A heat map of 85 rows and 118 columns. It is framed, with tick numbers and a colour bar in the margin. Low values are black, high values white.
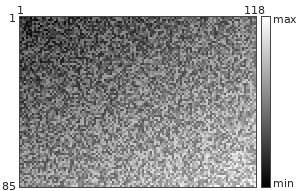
Grain: fine. Mirror symmetry: none. Ninth with the lowest average: top left. Ninth with the highest average: bottom right. Odd rows or columns: none. Slope: up to the bottom right.
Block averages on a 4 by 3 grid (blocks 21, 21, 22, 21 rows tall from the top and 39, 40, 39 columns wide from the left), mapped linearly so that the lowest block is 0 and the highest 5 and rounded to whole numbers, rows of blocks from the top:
0 1 2
1 2 3
2 3 4
3 4 5
